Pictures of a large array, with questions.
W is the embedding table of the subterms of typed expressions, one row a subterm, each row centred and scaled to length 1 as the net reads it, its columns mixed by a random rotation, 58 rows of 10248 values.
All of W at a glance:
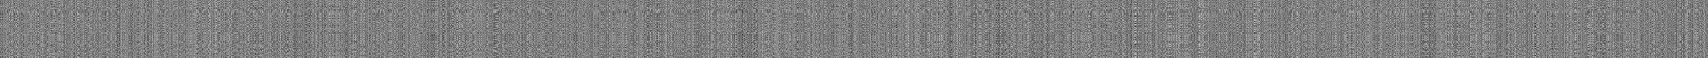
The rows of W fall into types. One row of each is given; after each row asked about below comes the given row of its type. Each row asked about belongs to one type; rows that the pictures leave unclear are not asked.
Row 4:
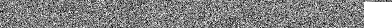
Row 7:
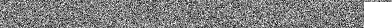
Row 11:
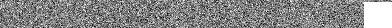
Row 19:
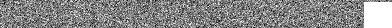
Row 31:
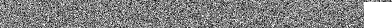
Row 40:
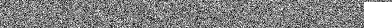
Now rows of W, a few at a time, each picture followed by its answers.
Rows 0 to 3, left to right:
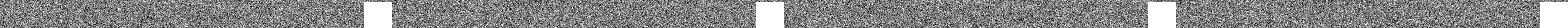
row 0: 40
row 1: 19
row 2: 11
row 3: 19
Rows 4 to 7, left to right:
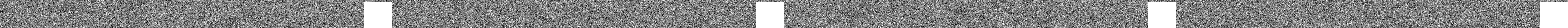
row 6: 31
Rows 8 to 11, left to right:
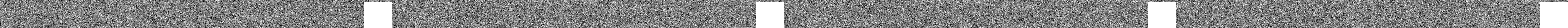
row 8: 40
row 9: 7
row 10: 11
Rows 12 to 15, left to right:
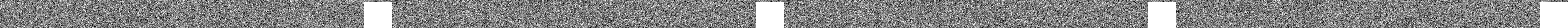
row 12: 11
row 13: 19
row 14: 19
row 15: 4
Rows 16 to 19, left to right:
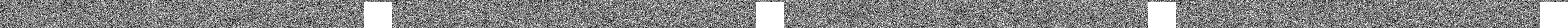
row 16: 4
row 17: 19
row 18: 31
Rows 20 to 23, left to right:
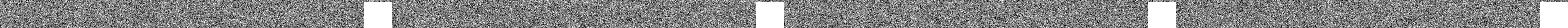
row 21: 11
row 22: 40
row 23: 4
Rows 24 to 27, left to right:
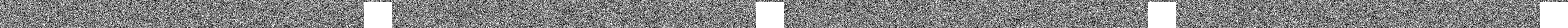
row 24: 31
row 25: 31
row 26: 4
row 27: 40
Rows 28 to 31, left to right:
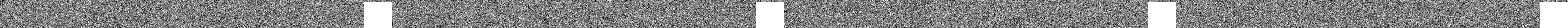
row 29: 40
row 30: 4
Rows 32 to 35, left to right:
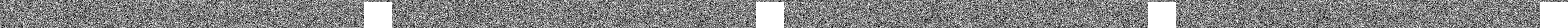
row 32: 7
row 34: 11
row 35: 40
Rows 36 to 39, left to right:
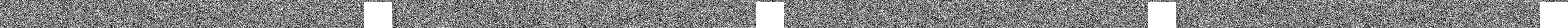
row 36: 40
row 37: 4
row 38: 40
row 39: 11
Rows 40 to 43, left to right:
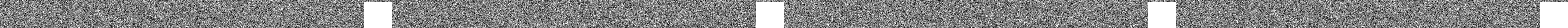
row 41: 7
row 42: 31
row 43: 40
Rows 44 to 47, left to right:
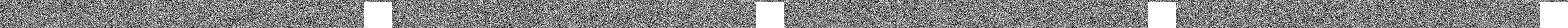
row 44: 4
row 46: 4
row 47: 11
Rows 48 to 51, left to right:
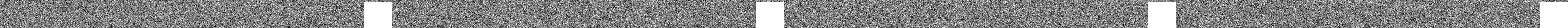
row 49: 7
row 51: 11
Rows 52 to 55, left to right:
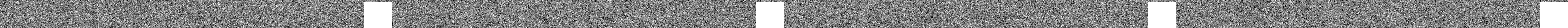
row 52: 19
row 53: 40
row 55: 4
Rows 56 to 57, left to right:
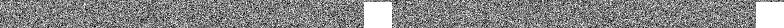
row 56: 11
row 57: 19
